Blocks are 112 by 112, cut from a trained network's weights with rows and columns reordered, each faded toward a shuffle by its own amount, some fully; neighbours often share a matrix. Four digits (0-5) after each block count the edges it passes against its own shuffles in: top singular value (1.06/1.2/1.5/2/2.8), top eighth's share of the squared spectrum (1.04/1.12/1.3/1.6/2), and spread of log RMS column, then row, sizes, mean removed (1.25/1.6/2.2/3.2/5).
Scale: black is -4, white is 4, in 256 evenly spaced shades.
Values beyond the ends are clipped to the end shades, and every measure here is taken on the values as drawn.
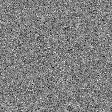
0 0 0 0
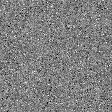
0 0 0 0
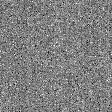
1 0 0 0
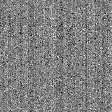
3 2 1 2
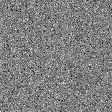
0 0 0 0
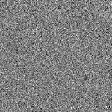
3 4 2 2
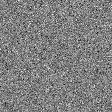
0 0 0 0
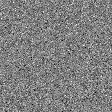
0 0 0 0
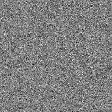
2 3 1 1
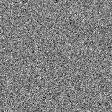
2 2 0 0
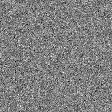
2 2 0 0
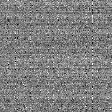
4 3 3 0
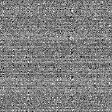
4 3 3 1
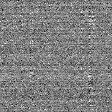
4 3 3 0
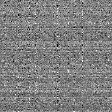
4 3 3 1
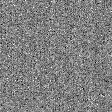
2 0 0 0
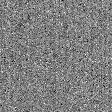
1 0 0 0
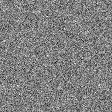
2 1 0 0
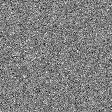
1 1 0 0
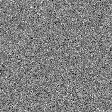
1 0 0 0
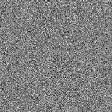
3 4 2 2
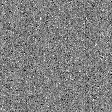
1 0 0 0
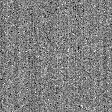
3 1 0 1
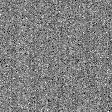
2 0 0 0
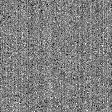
3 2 0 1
